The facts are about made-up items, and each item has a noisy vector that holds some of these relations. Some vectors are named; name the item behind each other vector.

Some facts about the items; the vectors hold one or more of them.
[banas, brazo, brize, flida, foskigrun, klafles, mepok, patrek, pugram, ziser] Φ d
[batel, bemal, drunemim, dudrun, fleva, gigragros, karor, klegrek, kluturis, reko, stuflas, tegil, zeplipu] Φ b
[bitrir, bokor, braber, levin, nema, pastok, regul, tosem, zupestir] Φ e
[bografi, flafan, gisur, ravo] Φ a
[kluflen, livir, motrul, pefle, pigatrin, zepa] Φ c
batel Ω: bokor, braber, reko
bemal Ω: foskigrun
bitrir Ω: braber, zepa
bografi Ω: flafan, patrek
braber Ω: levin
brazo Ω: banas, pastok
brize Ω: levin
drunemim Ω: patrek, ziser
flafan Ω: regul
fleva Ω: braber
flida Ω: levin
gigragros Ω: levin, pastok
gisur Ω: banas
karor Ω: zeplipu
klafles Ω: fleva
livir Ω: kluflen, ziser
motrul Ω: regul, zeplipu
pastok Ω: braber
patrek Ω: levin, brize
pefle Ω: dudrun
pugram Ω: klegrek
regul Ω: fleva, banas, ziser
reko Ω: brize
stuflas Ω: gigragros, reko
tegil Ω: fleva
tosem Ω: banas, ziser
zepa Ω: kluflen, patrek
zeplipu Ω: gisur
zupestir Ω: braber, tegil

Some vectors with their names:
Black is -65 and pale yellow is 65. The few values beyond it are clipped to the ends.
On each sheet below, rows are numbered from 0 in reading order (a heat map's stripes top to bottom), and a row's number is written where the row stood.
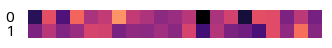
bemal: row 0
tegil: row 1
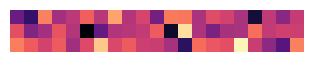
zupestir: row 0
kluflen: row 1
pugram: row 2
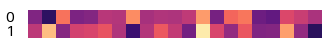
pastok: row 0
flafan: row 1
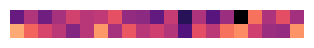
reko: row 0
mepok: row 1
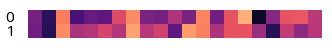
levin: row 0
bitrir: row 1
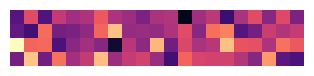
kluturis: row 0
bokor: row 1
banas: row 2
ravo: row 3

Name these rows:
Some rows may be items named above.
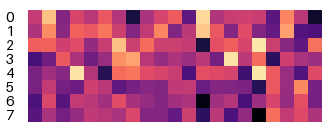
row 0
gisur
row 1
bografi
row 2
pugram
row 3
nema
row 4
pefle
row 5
fleva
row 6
kluturis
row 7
reko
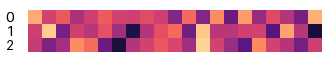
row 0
flida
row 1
gisur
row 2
livir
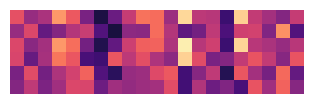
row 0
motrul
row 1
zeplipu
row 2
motrul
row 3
zepa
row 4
karor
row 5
tegil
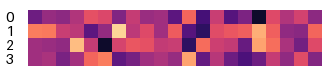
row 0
gigragros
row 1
foskigrun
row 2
pigatrin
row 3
drunemim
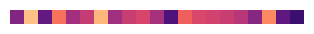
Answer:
ravo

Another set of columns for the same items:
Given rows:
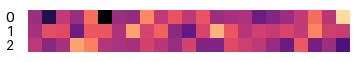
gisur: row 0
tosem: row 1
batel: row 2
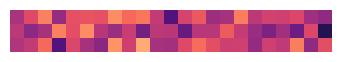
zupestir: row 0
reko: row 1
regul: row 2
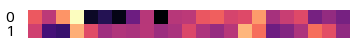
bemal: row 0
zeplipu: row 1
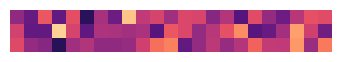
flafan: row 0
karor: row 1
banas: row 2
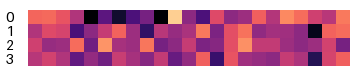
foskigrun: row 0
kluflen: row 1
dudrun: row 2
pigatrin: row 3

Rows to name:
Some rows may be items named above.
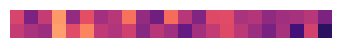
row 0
kluturis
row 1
reko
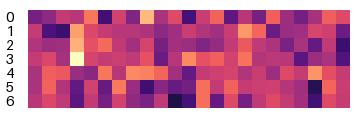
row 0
bografi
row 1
zeplipu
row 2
reko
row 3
drunemim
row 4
nema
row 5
livir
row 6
pefle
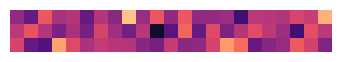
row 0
ravo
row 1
pefle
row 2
zeplipu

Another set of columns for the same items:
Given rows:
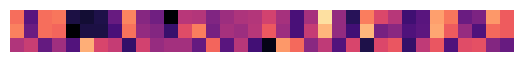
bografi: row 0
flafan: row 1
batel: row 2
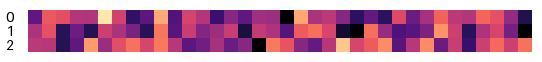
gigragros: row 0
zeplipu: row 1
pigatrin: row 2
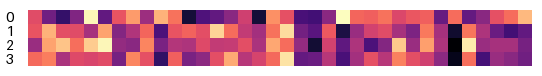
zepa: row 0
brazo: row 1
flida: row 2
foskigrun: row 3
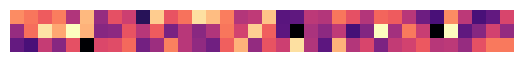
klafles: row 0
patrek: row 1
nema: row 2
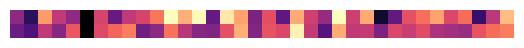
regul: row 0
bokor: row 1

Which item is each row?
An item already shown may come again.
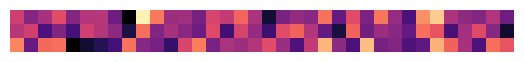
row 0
drunemim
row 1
karor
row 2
flafan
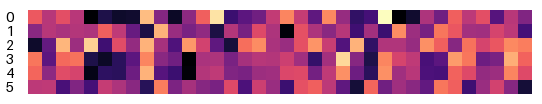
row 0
gisur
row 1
reko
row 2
levin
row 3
bografi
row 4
ravo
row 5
karor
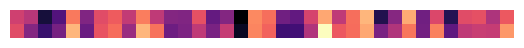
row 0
motrul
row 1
livir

